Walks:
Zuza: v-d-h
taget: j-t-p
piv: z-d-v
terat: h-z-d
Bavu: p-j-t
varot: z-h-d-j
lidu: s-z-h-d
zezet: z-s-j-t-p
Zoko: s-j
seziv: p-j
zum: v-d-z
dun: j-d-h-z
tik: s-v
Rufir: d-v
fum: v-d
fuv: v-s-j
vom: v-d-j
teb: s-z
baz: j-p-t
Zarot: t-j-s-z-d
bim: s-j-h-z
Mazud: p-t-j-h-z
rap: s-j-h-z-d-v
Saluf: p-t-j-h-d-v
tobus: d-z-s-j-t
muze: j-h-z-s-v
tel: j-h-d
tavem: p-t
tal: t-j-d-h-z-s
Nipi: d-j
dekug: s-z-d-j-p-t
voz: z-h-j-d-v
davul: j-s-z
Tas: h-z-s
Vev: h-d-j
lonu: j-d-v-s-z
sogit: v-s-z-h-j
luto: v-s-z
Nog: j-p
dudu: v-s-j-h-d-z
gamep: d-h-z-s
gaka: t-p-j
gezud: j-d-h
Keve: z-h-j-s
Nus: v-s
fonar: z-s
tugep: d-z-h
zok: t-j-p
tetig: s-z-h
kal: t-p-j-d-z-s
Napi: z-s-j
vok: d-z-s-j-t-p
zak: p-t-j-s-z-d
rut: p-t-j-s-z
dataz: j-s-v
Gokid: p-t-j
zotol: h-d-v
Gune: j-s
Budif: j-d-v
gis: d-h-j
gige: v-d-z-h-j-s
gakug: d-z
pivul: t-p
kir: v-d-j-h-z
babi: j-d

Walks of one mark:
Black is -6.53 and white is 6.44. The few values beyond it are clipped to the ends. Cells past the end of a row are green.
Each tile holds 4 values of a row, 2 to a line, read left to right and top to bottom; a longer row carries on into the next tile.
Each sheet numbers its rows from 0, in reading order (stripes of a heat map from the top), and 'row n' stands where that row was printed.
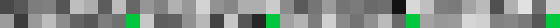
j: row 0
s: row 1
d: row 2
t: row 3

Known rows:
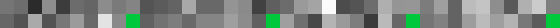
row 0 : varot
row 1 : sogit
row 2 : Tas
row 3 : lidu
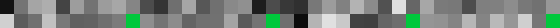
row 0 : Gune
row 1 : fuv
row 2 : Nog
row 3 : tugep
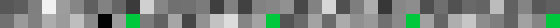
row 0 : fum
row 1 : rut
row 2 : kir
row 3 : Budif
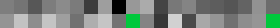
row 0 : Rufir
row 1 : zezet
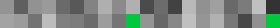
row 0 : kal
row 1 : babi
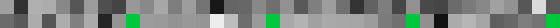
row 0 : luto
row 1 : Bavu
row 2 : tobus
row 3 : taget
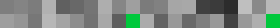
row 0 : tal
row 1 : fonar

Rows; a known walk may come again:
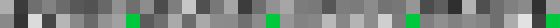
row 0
zezet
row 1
kir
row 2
tugep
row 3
gis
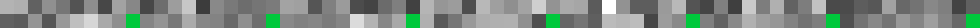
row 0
Mazud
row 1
gige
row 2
zak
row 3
tetig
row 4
terat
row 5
tel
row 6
sogit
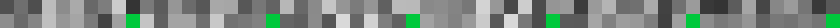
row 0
babi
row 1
Zuza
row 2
bim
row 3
tik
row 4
zum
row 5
vom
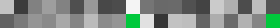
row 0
gakug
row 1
gezud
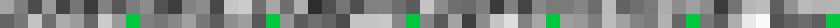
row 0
voz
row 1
gaka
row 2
Gokid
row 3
rut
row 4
tal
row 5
pivul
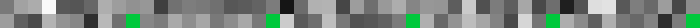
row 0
Tas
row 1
vok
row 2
Gune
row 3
zotol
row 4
Nus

